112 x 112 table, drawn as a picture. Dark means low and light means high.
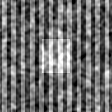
Slope: none. Stripes: upright, repeating 12 times. Ninth with the highest average: centre. Odd patch: higher, in the centre.
